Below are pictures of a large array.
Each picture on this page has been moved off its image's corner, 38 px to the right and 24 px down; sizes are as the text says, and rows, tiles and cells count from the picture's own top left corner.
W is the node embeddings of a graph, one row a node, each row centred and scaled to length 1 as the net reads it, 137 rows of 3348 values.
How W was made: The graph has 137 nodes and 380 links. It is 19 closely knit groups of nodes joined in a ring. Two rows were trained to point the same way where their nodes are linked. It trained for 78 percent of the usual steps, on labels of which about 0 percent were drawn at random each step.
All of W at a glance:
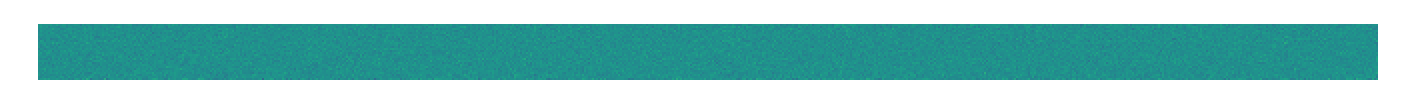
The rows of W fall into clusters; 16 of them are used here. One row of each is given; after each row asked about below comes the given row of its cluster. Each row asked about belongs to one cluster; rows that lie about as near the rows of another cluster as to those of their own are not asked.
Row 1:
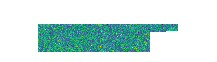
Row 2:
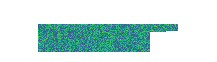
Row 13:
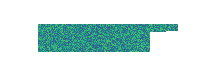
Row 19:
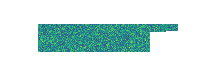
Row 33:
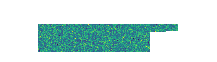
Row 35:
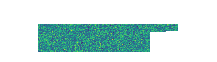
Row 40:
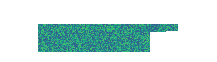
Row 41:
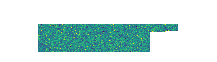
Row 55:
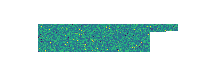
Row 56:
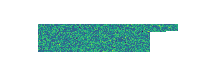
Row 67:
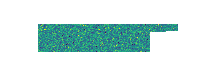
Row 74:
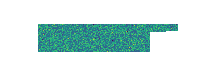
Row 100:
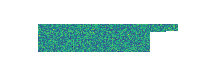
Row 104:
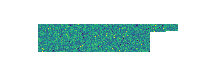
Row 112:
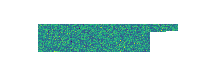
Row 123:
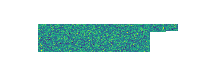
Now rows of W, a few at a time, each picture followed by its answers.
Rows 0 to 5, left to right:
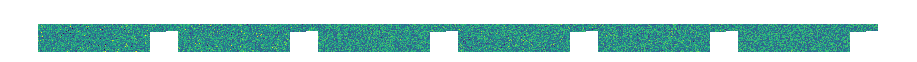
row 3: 123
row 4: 33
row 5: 55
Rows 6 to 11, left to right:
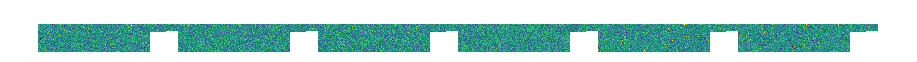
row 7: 1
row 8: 41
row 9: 40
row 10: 74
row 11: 13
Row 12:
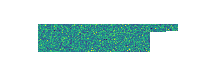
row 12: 112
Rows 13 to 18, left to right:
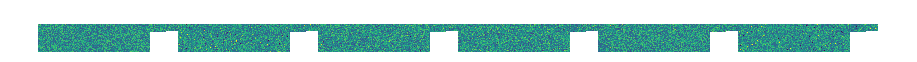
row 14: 1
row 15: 123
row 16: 40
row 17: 41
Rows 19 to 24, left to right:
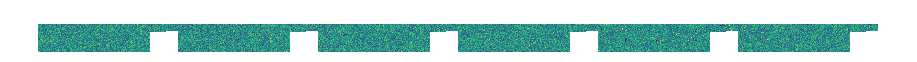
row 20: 19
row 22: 74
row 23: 1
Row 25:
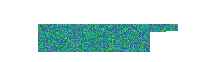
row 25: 100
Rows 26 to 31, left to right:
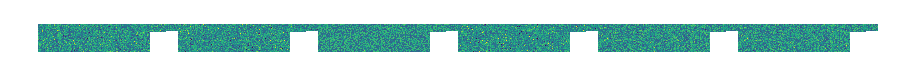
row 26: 2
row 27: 13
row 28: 74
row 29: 40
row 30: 19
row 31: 19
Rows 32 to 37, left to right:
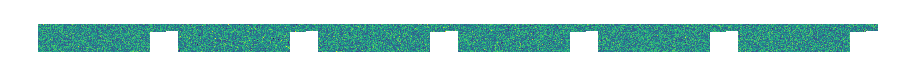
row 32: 13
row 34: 104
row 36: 56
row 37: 55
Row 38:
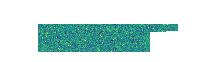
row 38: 40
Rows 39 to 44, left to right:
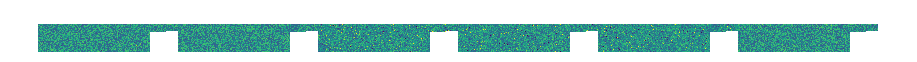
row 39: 55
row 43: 40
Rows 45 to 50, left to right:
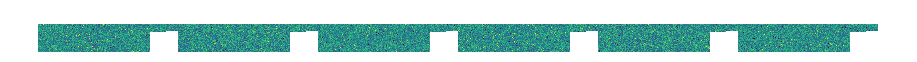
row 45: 13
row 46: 41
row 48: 13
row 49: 33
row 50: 55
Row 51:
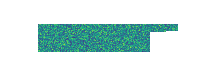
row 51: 112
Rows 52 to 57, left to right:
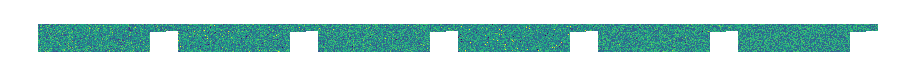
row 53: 35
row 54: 100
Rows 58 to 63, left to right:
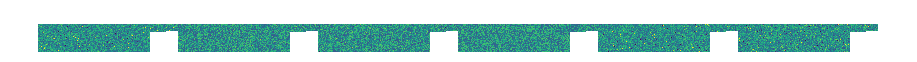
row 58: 55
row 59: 2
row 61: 40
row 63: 104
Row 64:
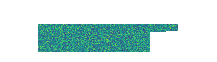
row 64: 13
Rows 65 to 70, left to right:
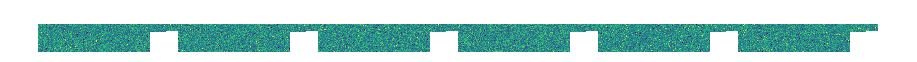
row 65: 1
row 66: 35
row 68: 35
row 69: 123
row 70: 74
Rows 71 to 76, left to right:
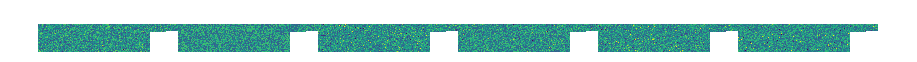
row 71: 67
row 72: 40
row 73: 13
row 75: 1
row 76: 55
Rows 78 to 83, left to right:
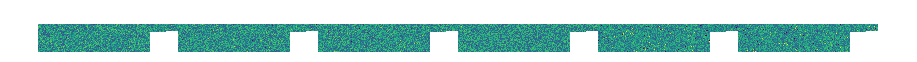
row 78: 74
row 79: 74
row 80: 112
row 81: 55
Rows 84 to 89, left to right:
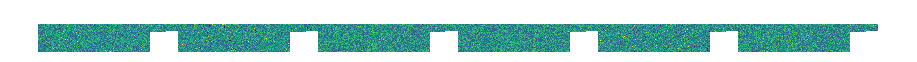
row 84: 41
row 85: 112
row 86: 104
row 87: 56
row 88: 100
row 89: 104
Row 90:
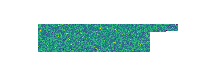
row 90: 74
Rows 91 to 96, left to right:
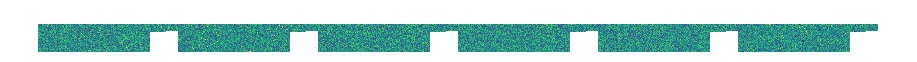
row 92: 41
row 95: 2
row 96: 104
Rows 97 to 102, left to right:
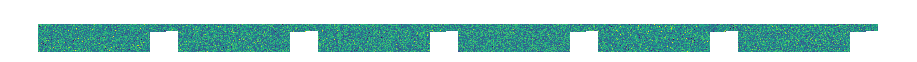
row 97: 1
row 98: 104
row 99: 2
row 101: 40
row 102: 35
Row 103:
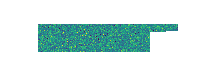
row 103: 19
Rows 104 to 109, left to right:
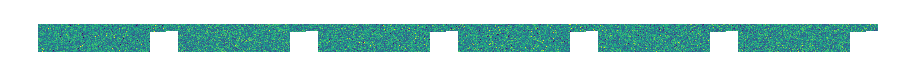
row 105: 123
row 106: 19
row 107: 33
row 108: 67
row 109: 2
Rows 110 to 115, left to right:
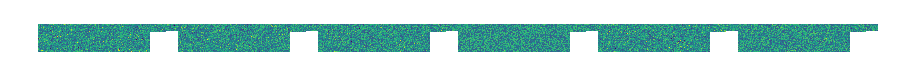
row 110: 35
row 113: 74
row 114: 112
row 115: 112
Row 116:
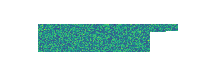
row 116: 67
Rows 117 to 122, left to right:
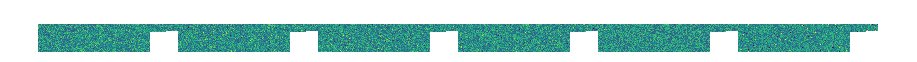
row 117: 56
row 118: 19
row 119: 13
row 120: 67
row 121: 67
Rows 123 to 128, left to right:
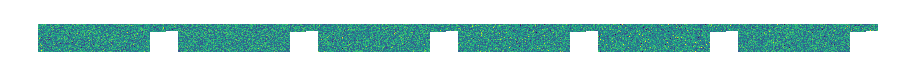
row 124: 100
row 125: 35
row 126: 100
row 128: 100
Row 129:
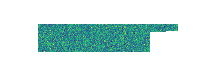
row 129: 35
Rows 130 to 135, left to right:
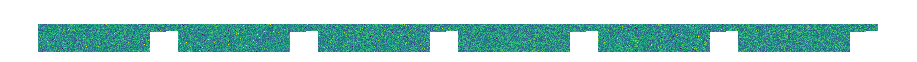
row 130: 35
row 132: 100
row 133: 56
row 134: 1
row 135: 33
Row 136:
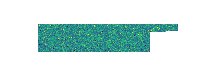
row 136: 41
